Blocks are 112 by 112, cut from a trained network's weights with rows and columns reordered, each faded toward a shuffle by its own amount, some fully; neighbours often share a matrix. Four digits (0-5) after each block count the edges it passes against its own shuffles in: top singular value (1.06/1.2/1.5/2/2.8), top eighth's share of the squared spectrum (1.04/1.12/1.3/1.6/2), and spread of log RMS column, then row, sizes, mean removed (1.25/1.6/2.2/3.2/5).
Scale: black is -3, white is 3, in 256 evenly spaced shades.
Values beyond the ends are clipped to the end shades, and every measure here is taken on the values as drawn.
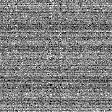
5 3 2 2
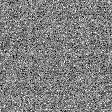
1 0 0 0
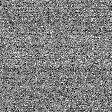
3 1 0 0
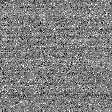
2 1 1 0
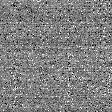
3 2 2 0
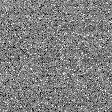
1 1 0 0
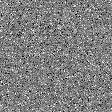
0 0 0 0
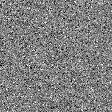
2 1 0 0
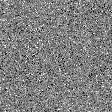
0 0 0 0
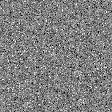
1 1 0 1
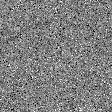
0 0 0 0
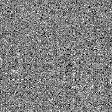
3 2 0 2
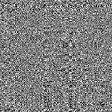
4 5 2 3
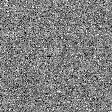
1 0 0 0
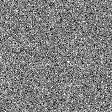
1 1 0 0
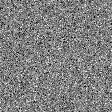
0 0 0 0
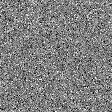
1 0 0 0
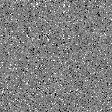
2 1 0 1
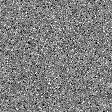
0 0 0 0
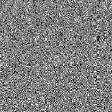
4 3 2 2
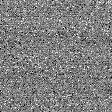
2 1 0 0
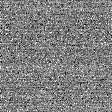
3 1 1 0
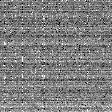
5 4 3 2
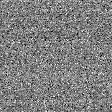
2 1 0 0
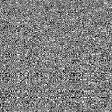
4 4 0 3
